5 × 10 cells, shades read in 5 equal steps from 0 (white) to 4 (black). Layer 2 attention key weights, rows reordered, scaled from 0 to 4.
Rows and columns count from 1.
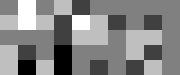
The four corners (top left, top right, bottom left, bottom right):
2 2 1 2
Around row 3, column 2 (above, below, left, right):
0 3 2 2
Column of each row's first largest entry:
5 4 4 4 2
